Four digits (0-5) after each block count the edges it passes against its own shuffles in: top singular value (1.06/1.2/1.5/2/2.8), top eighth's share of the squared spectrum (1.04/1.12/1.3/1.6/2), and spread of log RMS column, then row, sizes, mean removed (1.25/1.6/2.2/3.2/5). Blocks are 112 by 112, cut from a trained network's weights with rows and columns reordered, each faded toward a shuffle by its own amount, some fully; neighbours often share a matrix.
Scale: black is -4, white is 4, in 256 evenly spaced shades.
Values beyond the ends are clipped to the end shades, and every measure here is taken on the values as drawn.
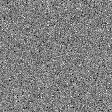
2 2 0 0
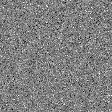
2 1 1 0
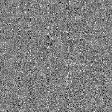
3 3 3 1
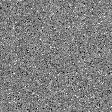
1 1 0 0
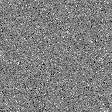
0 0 0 0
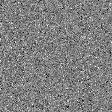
2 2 1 0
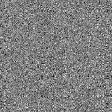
4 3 2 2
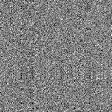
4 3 2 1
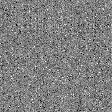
2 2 0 1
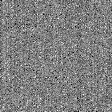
2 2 0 2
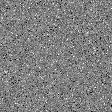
0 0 0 0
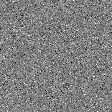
0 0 0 0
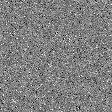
0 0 0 0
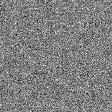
2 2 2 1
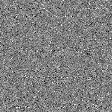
2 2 0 2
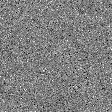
0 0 0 0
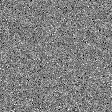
1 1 0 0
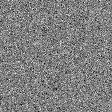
1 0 0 0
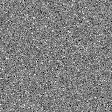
1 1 0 0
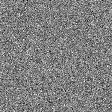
2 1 0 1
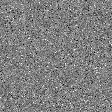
1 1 0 0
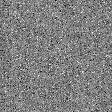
1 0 0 0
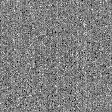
3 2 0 1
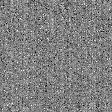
3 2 0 2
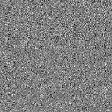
3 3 2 2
